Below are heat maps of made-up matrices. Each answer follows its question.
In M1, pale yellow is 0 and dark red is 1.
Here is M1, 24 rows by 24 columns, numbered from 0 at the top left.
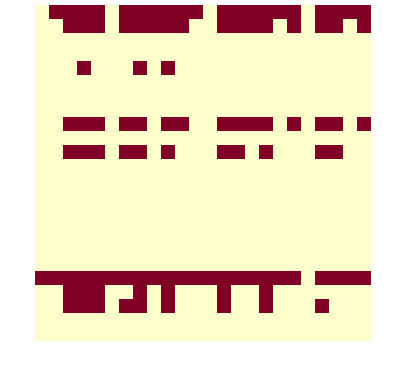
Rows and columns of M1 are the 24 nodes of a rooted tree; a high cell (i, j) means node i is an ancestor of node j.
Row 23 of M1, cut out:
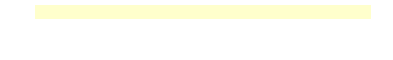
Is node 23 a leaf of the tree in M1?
yes
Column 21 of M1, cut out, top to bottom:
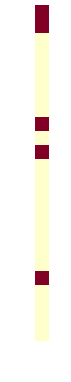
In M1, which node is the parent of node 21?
10
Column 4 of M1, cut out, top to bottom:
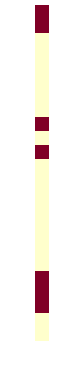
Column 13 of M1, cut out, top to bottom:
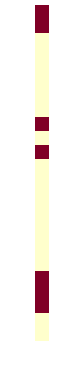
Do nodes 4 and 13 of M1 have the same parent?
yes
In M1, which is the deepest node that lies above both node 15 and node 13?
8
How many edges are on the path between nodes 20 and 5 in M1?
7
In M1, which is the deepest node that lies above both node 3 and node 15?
8
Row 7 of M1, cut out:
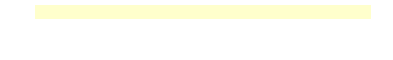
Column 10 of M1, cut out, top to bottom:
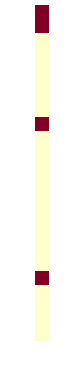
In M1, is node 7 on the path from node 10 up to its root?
no
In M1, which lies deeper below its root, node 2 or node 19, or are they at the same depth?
node 2
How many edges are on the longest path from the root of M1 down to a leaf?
8
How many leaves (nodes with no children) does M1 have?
16
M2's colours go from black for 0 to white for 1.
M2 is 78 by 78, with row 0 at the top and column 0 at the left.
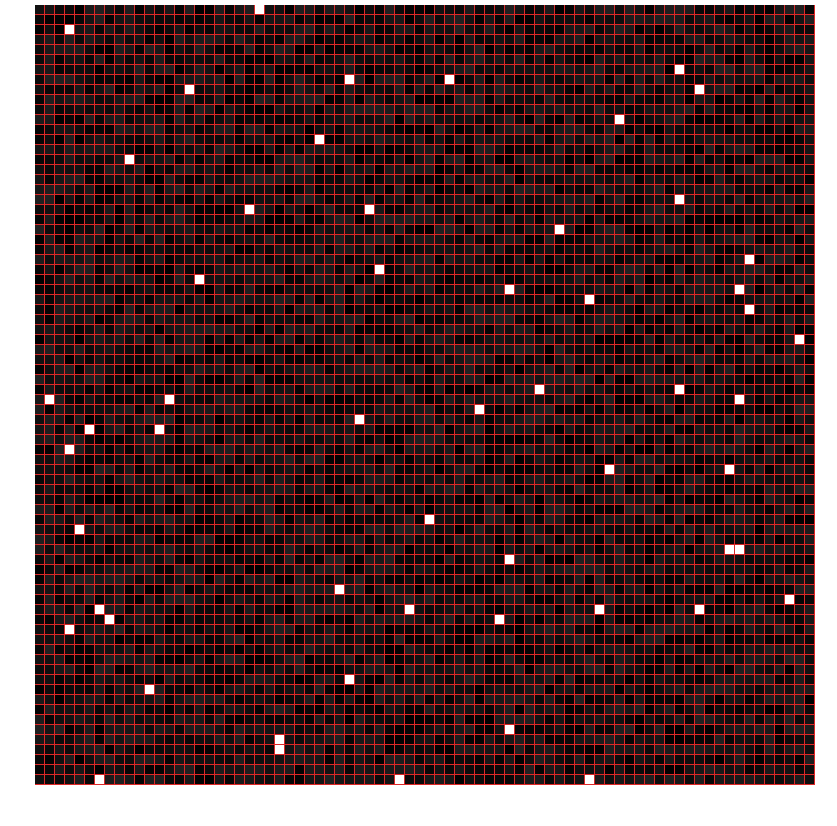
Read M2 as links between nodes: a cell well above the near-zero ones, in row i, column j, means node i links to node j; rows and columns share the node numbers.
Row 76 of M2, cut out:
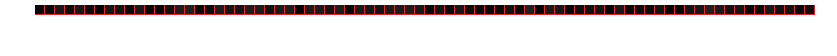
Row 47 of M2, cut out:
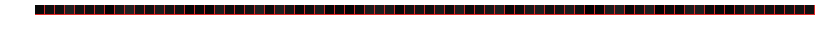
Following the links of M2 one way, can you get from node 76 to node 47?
no
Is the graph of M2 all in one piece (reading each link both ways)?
no
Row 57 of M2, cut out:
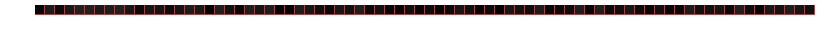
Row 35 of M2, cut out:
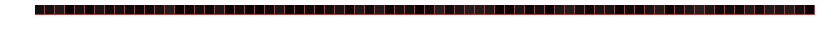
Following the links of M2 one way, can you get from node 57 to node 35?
no
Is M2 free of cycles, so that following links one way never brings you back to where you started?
yes
